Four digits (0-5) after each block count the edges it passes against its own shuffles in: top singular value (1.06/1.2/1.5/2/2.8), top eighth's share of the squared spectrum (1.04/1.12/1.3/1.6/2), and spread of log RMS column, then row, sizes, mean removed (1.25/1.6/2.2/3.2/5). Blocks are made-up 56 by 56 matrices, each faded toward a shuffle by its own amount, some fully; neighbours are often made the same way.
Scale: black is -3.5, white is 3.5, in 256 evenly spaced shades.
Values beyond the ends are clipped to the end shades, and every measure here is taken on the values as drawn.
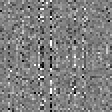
4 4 3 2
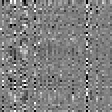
4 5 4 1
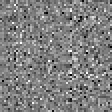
3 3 2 0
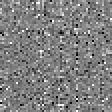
3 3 2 1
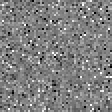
0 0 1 0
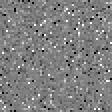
0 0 0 0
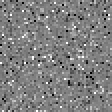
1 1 0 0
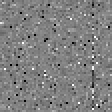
2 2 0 0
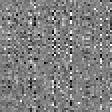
4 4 3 1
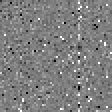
3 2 0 0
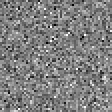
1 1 0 0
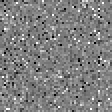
1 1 1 0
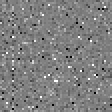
2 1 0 0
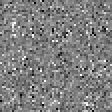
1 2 2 1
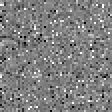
0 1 1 1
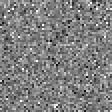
1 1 0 0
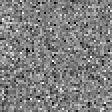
2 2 0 0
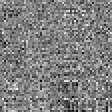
4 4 2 2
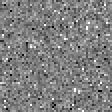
0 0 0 0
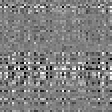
4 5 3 4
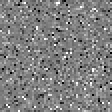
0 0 0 0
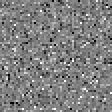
2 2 0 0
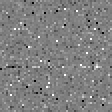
1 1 0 0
